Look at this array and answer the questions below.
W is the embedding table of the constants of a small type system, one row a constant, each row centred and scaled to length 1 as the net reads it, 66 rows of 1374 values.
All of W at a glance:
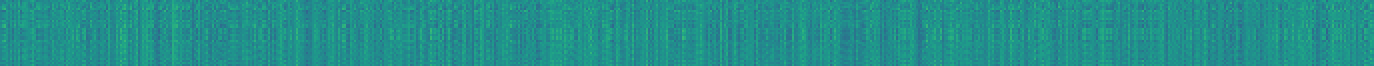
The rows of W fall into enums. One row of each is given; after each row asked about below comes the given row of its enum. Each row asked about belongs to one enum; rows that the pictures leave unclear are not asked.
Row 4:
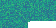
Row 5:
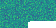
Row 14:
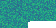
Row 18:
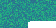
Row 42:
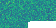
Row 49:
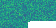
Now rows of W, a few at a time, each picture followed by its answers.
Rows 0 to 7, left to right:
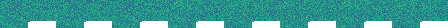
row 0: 14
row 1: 18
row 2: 14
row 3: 42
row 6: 42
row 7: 4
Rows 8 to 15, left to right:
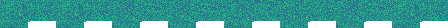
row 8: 49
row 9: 49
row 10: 14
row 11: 14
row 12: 18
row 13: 5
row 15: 49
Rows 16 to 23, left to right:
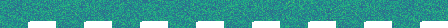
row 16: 14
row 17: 4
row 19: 14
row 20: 4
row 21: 42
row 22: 4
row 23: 14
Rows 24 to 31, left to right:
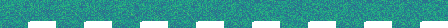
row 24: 4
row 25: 4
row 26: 49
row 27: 4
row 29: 14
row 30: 18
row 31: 18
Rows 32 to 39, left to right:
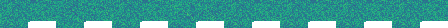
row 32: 18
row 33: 14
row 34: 18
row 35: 49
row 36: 18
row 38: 18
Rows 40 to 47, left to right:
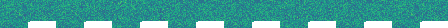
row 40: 49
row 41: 4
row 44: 18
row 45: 5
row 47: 49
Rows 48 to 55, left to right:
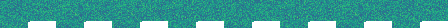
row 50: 4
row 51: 5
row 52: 18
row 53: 5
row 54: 49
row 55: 14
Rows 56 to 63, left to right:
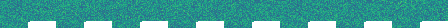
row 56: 14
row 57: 4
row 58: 5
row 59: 4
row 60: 18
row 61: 14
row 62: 18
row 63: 42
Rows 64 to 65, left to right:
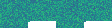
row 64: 18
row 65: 14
